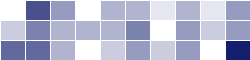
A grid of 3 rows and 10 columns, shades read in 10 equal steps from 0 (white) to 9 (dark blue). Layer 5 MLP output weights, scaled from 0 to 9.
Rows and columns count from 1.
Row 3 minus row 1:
6 -1 -1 0 -1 1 1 1 -1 5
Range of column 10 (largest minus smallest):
5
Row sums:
26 31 36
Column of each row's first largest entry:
2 2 10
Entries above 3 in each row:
3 4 5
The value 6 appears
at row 3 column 1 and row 3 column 2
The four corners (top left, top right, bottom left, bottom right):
0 4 6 9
